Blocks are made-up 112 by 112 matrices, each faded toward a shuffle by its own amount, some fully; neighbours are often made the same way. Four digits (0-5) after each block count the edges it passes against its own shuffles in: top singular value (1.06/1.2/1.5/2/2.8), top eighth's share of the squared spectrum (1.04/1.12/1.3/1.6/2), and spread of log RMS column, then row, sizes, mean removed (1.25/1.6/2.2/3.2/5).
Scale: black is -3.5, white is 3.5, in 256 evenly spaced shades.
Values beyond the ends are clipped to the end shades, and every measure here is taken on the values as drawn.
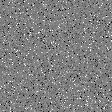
0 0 0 0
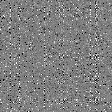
4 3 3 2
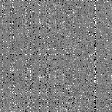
4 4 3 2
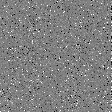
3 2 1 0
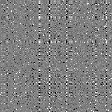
5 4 3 2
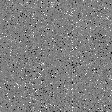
3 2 1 0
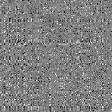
5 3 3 2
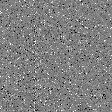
3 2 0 0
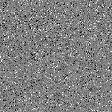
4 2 1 1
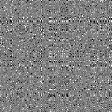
5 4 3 3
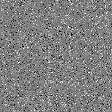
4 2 1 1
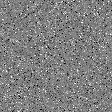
1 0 0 0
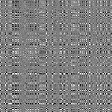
5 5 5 4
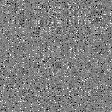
4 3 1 1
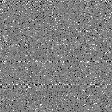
4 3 1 2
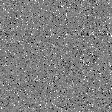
3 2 1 1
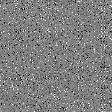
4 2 1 1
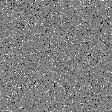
3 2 0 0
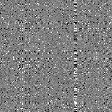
5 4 3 3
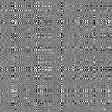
5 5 4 4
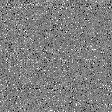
3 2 0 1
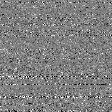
2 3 0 4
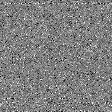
1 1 0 2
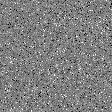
0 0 0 0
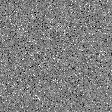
0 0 0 1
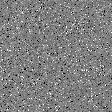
2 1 0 1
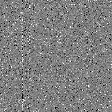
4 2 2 0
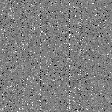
4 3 2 1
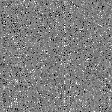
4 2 2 0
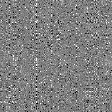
4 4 3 2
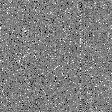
3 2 1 0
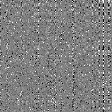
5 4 3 2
